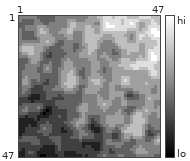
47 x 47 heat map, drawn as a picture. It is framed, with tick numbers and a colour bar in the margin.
Slope: up to the top right. Stripes: none. Ninth with the lowest average: bottom left. Grain: blotchy. Ninth with the highest average: top right.
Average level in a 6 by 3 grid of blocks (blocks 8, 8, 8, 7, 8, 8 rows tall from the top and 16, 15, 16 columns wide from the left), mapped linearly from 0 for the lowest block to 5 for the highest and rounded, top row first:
245 / 234 / 234 / 123 / 023 / 002
